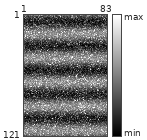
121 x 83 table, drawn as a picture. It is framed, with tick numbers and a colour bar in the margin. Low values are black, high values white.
The histogram is bell-shaped. No seam splits the table. Overall the values sit about 40% of the way up the scale. Stripes running across repeat 5 times from top to bottom.
